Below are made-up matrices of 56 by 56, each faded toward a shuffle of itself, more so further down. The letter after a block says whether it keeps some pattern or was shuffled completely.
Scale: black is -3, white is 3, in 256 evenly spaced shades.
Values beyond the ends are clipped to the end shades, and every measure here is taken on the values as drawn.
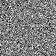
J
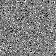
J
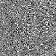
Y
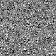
Y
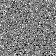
J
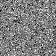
J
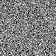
J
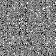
Y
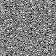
Y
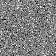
J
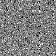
Y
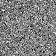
J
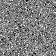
J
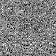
Y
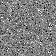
J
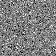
J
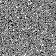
J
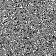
J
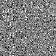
Y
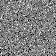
J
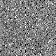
Y
